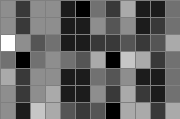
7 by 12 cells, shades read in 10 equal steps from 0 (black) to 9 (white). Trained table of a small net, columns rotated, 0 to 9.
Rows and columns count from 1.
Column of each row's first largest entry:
9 1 1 9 1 4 3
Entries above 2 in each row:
6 7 7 9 7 6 8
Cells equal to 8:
0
